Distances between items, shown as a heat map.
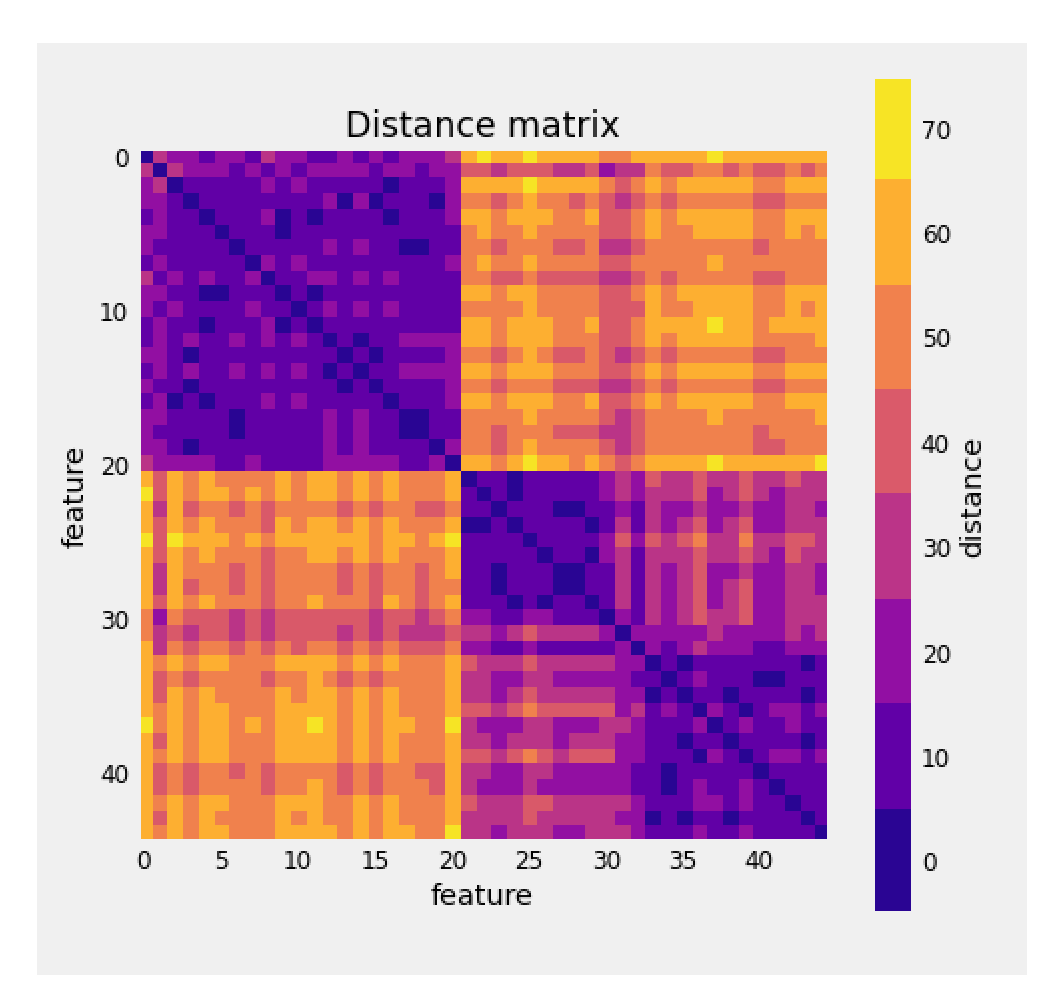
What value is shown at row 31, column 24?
30
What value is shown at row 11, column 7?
10
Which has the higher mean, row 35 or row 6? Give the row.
35
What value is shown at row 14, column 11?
10
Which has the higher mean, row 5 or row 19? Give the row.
5
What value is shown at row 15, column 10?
10
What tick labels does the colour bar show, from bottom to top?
0, 10, 20, 30, 40, 50, 60, 70
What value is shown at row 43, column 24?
30
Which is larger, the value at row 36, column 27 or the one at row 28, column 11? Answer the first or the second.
the second
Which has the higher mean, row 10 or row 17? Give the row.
10
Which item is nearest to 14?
12
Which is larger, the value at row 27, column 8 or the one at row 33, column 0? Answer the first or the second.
the second
